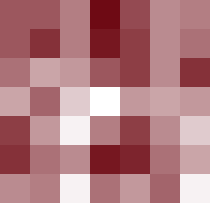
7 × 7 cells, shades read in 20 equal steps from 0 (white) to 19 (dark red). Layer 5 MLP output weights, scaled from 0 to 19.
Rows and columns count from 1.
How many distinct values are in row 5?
6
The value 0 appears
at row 4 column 4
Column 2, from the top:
13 16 7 12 8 11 10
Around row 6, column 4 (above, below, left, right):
10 11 9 17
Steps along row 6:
down down up down down down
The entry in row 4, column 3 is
4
